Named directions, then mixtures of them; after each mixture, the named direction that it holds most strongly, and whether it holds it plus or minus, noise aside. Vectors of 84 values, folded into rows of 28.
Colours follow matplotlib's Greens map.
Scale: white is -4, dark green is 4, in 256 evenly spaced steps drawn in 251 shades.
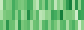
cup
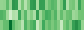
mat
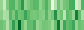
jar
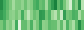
cup, minus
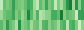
cup, plus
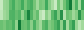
cup, plus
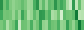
cup, minus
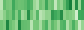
cup, plus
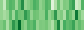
jar, plus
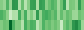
mat, plus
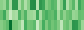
mat, plus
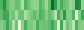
jar, minus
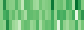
jar, minus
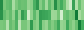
cup, minus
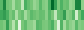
jar, minus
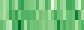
jar, plus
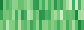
cup, minus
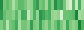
cup, minus
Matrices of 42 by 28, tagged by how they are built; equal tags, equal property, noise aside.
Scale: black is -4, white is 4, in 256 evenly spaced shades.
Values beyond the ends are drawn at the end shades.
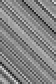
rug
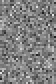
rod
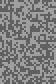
rod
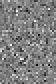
rod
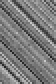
rug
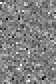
rod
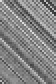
rug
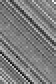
rug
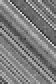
rug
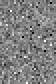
rod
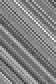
rug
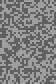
rod
